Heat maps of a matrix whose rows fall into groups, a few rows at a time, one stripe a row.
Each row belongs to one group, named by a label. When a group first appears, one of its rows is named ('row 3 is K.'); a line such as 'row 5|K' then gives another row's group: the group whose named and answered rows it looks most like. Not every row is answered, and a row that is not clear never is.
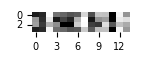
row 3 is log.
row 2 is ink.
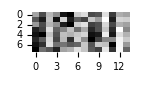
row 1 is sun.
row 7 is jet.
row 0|ink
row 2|ink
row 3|log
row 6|log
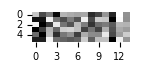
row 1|log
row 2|ink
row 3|jet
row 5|log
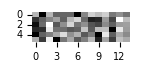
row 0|sun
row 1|jet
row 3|log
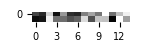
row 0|sun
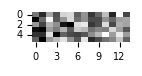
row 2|ink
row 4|sun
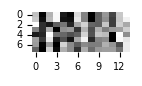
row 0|ink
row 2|ink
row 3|sun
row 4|log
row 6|sun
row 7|sun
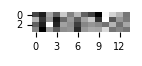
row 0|jet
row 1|sun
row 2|sun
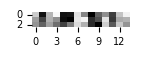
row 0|ink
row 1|ink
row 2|ink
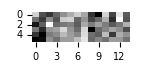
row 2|log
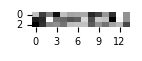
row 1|log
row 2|jet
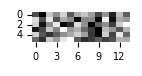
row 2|ink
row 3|jet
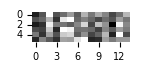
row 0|log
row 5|jet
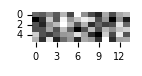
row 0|jet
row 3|sun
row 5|sun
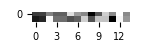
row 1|log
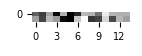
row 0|sun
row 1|ink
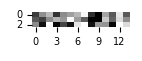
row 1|jet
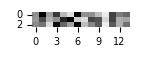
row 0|sun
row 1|ink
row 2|sun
